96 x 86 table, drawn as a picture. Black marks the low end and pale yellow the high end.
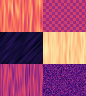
It is made of 3 by 2 panels. Panel 1,1: high, streaked downward. Panel 1,2: middling, checkered. Panel 2,1: very low, slanting up to the right, faint in contrast. Panel 2,2: very high, streaked downward, faint in contrast. Panel 3,1: middling, streaked downward. Panel 3,2: low, fine-grained.
